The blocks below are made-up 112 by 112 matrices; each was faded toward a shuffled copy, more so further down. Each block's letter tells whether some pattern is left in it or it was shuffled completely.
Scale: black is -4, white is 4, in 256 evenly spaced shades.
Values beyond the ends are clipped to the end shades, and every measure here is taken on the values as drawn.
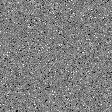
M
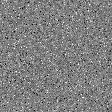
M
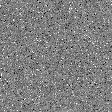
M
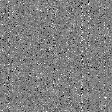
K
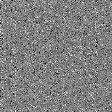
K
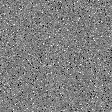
M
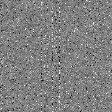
K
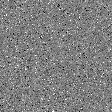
M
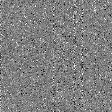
K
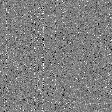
K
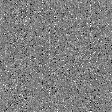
K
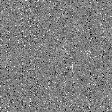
K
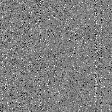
K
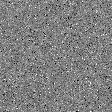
M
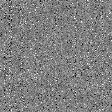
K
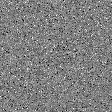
M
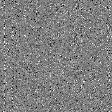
K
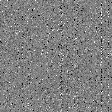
K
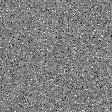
M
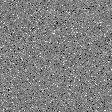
M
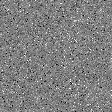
M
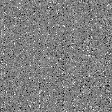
K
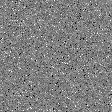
M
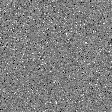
M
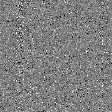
K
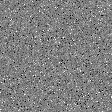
M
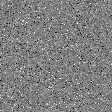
M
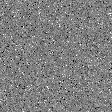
M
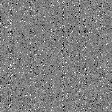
K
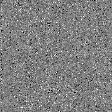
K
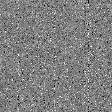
K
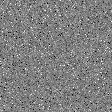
M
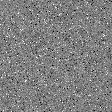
M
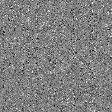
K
